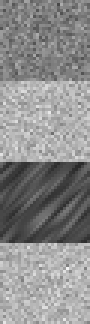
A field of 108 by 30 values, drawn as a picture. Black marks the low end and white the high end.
It is made of 4 by 1 panels. Panel 1,1: middling, fine-grained. Panel 2,1: high, fine-grained. Panel 3,1: low, slanting up to the right. Panel 4,1: high, fine-grained.
